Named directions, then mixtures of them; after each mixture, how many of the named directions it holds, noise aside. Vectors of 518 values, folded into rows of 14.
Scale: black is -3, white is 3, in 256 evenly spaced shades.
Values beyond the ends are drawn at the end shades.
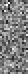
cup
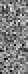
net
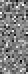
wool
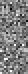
one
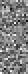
two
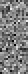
three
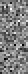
one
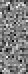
three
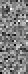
two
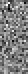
two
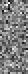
one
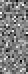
one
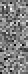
one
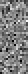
three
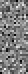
two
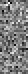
two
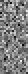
two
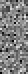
two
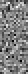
three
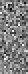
three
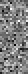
two
